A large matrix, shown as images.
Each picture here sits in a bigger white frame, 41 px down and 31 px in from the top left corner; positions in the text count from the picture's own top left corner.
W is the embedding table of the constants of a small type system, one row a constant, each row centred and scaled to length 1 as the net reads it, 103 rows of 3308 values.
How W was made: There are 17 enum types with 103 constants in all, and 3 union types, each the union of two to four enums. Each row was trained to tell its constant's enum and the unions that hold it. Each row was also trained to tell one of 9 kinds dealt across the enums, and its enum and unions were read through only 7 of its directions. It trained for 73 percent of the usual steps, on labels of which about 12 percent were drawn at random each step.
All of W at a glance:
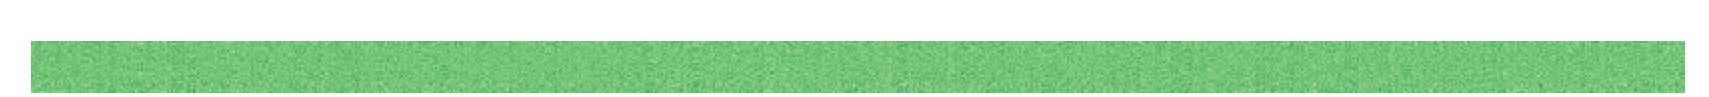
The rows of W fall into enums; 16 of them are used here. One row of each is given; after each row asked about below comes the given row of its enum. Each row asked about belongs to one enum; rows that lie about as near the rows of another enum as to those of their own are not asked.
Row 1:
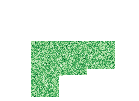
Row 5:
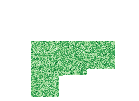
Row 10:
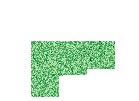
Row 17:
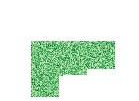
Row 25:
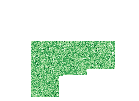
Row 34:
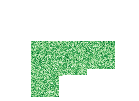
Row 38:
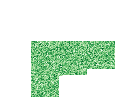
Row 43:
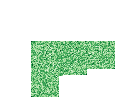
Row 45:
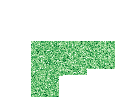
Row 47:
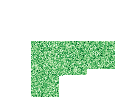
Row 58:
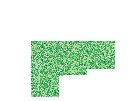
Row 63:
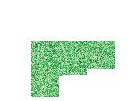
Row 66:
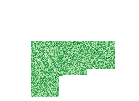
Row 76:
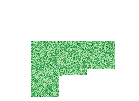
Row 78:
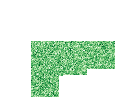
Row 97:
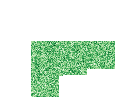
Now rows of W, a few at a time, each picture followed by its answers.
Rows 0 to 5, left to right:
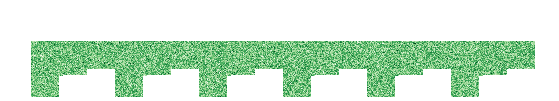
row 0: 17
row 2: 45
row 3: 63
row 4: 63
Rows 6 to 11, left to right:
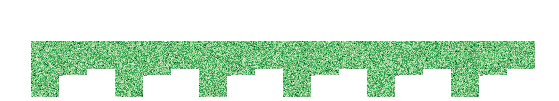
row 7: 58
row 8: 66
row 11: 45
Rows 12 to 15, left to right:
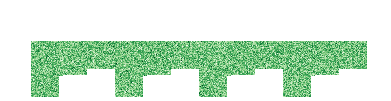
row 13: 43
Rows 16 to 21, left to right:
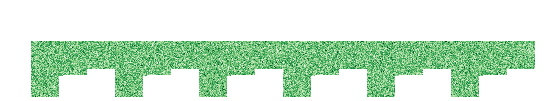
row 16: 66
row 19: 10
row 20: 45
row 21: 25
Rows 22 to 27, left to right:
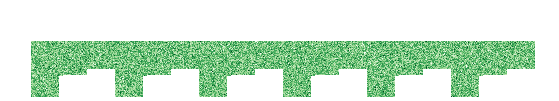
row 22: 97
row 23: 43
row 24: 66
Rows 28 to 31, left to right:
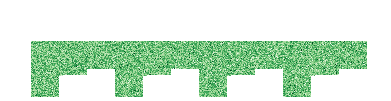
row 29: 76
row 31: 47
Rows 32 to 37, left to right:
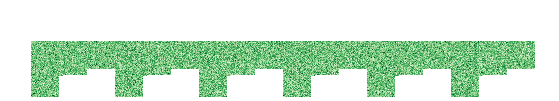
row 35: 38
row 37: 76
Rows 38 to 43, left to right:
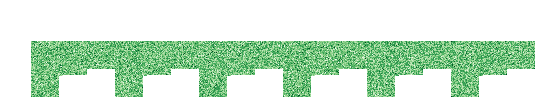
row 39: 45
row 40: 76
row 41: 45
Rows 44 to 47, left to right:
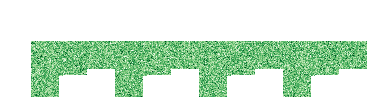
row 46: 17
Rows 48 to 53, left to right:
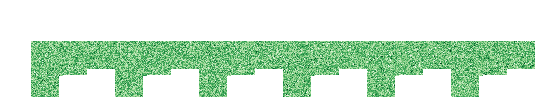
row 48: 38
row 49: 43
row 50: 58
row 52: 78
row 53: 17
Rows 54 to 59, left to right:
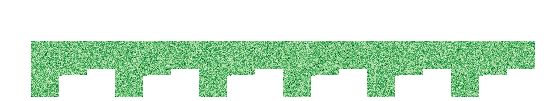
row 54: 63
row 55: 10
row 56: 38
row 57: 10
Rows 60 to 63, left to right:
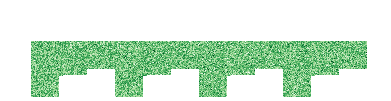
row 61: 43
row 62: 76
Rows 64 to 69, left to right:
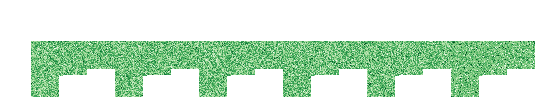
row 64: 5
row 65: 66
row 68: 58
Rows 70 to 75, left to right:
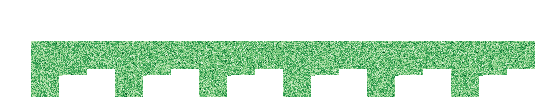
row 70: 97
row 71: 78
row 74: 63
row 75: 66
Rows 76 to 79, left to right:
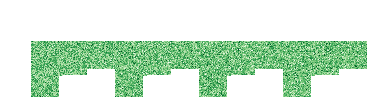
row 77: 78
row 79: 17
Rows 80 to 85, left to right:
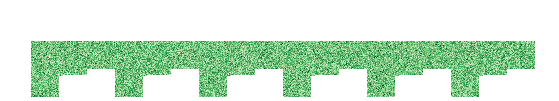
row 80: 47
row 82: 58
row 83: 34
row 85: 10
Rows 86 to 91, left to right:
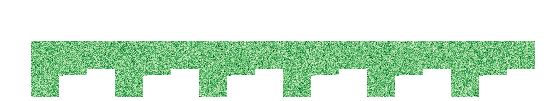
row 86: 38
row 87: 38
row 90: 25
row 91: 43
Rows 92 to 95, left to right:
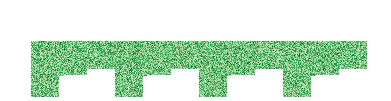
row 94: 25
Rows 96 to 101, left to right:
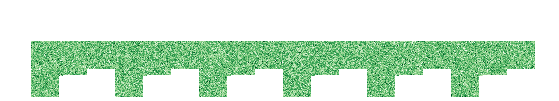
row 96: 78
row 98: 17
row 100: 34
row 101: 97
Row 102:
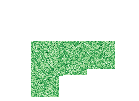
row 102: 10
